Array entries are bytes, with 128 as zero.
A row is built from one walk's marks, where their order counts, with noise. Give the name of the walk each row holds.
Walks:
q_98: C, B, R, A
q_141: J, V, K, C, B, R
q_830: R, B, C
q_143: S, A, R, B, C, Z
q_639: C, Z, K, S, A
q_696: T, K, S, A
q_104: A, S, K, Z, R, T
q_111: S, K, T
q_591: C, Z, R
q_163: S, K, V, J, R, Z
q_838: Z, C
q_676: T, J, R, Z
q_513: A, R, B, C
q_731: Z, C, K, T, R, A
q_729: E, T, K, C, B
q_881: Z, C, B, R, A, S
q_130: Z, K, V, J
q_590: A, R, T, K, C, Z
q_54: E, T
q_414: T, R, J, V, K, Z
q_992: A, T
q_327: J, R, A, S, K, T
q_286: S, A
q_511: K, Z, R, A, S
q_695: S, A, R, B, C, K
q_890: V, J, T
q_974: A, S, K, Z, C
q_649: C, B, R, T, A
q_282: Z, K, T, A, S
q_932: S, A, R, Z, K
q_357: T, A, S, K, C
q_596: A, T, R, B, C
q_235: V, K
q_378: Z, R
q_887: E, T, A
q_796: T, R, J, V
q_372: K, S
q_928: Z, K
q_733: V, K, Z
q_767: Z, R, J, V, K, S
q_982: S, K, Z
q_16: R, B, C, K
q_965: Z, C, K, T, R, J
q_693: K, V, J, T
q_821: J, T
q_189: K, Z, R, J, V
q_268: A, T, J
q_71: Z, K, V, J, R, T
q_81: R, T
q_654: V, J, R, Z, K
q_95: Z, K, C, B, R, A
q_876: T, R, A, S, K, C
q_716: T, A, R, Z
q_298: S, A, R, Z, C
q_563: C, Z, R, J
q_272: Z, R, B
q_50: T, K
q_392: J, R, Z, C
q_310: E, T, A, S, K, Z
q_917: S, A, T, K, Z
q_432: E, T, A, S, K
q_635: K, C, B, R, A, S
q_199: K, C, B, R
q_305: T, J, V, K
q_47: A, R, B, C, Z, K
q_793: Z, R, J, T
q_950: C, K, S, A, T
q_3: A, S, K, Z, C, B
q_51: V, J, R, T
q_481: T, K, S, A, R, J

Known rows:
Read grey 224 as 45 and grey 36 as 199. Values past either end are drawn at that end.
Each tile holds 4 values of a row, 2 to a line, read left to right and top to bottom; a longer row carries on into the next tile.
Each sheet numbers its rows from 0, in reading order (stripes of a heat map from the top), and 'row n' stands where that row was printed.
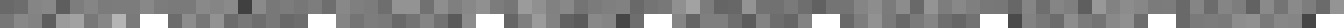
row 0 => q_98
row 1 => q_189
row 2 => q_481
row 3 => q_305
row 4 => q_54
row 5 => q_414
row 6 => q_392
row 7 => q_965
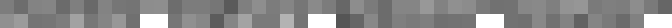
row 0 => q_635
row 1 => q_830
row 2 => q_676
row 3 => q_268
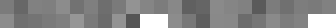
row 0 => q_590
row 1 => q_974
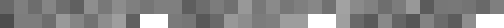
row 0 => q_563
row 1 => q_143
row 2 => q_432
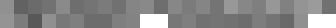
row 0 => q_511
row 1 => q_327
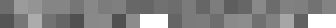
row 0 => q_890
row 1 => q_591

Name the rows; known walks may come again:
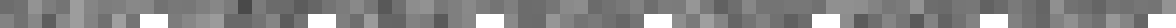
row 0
q_596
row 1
q_733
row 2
q_81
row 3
q_282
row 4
q_50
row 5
q_887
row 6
q_639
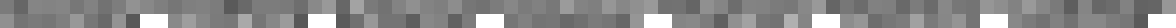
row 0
q_590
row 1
q_199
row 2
q_821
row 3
q_327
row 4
q_513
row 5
q_635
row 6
q_729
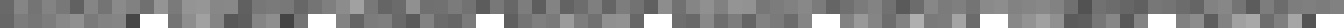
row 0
q_965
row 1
q_693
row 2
q_54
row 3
q_838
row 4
q_268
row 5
q_16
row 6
q_235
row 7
q_95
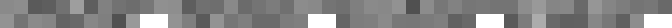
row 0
q_111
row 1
q_511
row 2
q_71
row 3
q_51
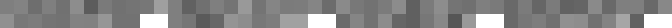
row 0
q_950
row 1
q_143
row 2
q_163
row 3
q_591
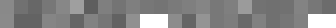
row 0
q_917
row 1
q_992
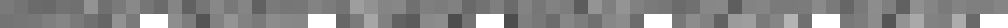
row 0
q_378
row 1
q_3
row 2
q_305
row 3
q_392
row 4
q_98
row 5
q_649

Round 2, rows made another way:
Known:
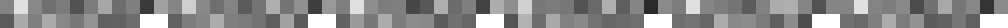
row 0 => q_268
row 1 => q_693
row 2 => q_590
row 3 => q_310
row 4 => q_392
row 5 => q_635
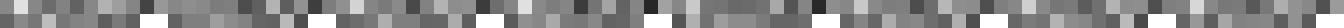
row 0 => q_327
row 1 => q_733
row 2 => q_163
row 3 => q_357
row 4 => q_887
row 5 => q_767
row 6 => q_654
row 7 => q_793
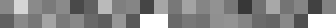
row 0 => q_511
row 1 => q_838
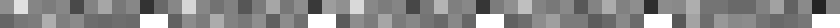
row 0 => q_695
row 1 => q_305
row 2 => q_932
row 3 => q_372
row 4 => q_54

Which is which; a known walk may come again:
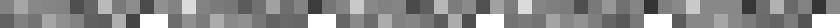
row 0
q_130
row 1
q_513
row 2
q_71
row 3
q_649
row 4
q_974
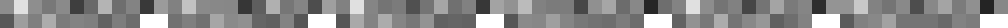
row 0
q_104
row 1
q_95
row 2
q_268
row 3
q_286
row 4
q_876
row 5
q_111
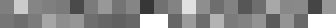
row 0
q_98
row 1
q_414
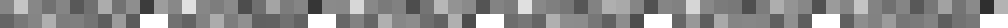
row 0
q_693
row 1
q_635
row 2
q_767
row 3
q_392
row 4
q_793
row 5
q_50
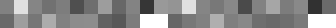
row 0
q_596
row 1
q_695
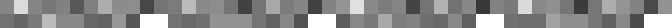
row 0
q_141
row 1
q_591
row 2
q_932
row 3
q_563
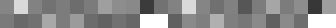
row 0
q_16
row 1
q_305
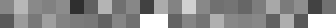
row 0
q_282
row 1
q_51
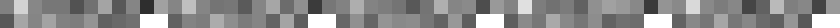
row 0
q_992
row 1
q_890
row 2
q_378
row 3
q_821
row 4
q_511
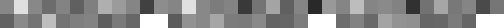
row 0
q_327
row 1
q_357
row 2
q_881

